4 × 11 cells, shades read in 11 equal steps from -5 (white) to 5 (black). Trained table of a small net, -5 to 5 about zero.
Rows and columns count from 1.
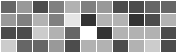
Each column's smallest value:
-3 -1 -3 -2 -4 -5 -2 -2 -2 -3 -2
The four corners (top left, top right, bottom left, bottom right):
1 1 -3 2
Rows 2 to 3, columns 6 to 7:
3 -2 / -5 3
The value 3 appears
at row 2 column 6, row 2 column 9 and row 3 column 7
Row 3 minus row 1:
1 3 -5 -2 3 -5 4 -4 -4 -3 1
